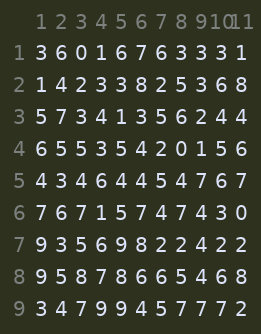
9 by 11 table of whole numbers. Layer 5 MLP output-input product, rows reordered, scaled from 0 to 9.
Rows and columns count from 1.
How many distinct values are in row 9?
6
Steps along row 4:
down same down up down down down up up up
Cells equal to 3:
14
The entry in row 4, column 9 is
1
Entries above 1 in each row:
8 10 10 9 11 9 11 11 11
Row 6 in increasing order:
0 1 3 4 4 5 6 7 7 7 7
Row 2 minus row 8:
-8 -1 -6 -4 -5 2 -4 0 -1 0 0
